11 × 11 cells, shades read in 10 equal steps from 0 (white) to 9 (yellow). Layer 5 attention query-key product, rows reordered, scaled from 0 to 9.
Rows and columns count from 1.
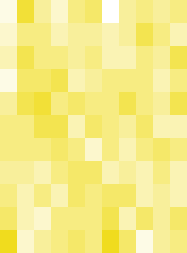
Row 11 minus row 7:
4 -3 -1 -1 1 3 4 3 -4 -2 0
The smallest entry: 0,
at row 1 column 7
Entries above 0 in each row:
10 11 11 11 11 11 11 11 11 11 11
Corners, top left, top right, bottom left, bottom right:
1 5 9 5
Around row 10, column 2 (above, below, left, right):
3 2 6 2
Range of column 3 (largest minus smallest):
6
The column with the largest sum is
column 2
